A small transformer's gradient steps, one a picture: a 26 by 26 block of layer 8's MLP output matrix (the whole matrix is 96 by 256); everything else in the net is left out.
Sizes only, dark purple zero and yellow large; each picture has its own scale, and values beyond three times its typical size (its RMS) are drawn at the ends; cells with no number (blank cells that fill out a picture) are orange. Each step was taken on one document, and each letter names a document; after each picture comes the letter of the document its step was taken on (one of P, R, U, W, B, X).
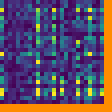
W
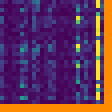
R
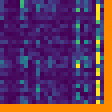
R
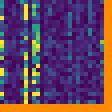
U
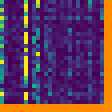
U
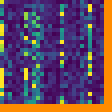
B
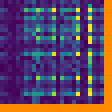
W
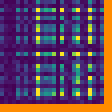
W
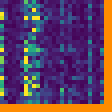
B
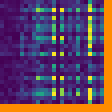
W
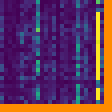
R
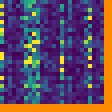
B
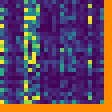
U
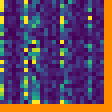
B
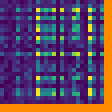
W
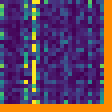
U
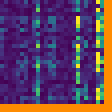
R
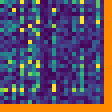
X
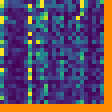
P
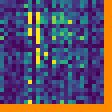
P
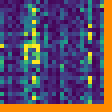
B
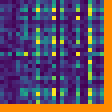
W
